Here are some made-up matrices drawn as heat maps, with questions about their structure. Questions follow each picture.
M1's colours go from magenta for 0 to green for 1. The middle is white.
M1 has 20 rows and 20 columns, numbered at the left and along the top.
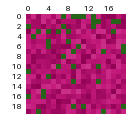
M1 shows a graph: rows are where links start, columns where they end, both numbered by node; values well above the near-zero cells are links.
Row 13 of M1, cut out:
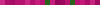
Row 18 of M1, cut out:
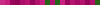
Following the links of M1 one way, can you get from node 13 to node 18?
no
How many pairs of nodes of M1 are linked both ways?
2
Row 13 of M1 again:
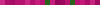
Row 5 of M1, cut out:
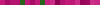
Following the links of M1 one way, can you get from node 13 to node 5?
no
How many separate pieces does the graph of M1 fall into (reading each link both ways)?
1
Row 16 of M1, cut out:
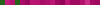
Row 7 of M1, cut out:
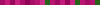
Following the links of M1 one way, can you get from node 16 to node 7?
yes
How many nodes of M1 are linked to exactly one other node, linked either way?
1
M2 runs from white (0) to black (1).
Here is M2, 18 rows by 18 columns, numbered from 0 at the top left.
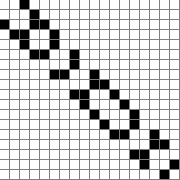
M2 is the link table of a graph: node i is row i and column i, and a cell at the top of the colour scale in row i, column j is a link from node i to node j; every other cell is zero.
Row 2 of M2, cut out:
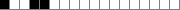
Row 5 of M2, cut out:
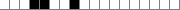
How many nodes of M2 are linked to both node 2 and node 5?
2
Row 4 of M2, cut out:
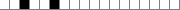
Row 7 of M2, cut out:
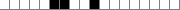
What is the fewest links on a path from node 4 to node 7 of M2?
2
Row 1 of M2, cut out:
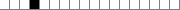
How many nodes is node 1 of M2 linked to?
1
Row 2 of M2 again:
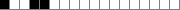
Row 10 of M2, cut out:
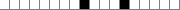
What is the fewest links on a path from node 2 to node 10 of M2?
6
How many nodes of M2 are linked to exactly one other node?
4
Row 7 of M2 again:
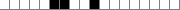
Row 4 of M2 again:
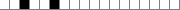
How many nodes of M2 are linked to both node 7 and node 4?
1
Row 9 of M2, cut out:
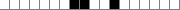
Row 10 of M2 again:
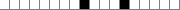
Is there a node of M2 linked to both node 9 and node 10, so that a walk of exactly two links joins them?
yes
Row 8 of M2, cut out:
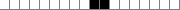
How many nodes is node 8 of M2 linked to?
2
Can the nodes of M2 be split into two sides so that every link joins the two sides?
yes
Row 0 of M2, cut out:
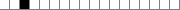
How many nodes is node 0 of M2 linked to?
1
